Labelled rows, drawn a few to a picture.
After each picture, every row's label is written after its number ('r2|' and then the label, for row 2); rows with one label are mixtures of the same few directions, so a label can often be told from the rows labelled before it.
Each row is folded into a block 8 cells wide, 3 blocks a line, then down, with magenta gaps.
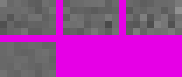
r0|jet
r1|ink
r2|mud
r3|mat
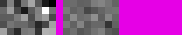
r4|mat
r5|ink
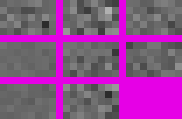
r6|ink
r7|mat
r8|ink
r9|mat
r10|mud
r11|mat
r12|ink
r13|mat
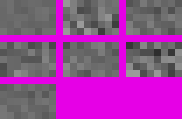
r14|mat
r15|mat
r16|mud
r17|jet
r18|jet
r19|mud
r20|mud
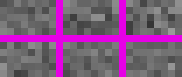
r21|mud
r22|jet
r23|mud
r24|jet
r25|mud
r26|ink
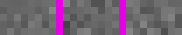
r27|mud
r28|jet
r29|mat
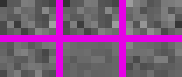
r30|mat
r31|mat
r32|mat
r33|mat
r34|jet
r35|jet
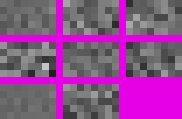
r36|mud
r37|mat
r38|jet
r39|ink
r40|mud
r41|mat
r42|mud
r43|mud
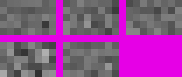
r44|ink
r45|mud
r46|mud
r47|mat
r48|ink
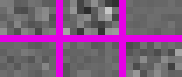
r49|mat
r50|mat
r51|ink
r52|ink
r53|jet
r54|mud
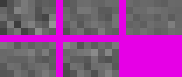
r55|mat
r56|mat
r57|ink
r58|mud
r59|mud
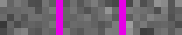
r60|jet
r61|mat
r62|jet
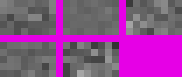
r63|jet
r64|mat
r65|jet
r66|ink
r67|jet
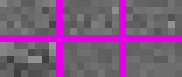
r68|mat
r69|mud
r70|ink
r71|jet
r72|mat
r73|jet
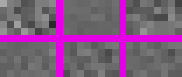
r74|mat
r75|jet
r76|jet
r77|mud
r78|mat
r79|mat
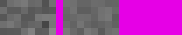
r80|ink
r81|mat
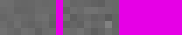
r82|mat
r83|ink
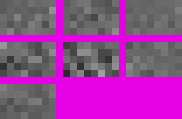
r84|mud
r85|ink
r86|mud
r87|jet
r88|mat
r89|jet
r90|jet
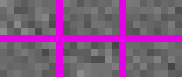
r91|mat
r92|mud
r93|mud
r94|mat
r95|jet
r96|ink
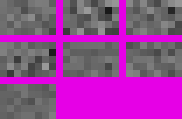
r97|ink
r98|mat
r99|mat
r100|mud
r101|ink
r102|mud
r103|ink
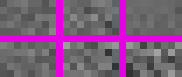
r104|ink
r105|ink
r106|mud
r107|mud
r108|mat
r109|mud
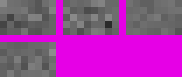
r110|jet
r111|ink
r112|ink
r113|mud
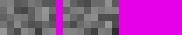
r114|mat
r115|ink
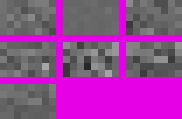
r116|ink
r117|mat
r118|jet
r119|ink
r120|mud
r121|jet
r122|jet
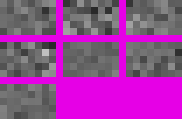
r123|mat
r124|mud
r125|jet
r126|mat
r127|ink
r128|mud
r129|jet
